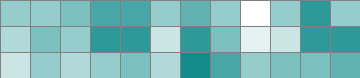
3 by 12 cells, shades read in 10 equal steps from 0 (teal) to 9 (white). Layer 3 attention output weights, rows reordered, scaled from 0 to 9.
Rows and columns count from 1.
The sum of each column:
18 14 15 8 7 18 4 11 22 16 6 9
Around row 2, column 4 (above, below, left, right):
2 5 5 1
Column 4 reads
2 1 5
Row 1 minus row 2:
-1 1 -1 1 1 -2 2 1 1 -2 0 4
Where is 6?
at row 2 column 1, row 3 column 3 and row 3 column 6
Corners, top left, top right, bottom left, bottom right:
5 5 7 3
